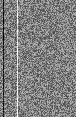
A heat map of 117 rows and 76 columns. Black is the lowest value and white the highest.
Neither half mirrors the other. The values follow a bell shape. There is no overall slope. Columns 4 and 18 differ from the columns beside them. Overall the values sit about 50% of the way up the scale.
